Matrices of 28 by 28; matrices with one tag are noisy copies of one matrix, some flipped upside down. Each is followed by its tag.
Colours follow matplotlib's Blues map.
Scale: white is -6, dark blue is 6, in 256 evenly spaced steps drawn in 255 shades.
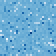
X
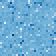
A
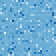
A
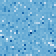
X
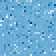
X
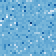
X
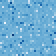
A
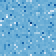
X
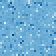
A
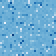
A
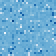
A
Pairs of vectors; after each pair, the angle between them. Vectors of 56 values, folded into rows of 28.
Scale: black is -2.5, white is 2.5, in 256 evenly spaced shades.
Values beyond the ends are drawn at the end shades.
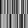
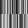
nearly parallel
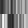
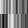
nearly opposite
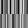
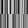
nearly parallel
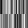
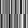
orthogonal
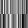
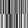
nearly opposite
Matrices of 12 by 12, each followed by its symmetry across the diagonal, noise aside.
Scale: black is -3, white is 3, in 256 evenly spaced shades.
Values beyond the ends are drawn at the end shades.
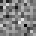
symmetric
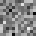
symmetric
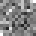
symmetric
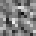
antisymmetric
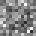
symmetric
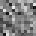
antisymmetric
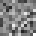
symmetric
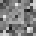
symmetric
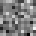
antisymmetric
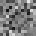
symmetric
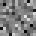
symmetric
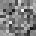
symmetric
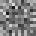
symmetric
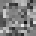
antisymmetric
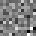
antisymmetric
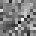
antisymmetric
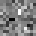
antisymmetric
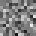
antisymmetric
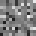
antisymmetric
